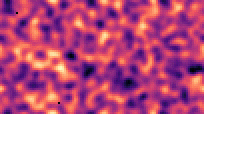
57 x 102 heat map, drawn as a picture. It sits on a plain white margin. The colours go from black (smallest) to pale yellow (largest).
Lone odd cells: 2, each lower than its neighbours. Mirror symmetry: none. Histogram: bell-shaped. Grain: blotchy. Average level on the scale: 50%.
